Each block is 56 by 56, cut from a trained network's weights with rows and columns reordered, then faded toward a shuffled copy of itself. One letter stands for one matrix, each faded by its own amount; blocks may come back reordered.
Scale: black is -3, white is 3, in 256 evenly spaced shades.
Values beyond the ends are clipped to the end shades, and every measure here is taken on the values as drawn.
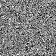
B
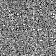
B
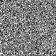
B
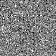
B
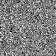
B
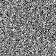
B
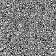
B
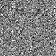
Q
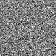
Q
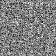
Q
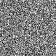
B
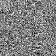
Q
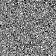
B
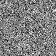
B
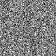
Q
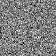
Q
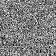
B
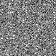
B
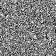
B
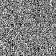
Q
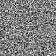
Q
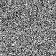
Q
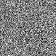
Q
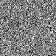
Q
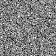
Q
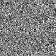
Q
